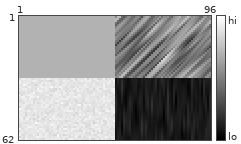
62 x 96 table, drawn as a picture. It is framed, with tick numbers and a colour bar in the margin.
It is made of 2 by 2 panels. Panel 1,1: high, flat. Panel 1,2: middling, slanting up to the right, strong in contrast. Panel 2,1: very high, fine-grained, faint in contrast. Panel 2,2: very low, streaked downward, faint in contrast.
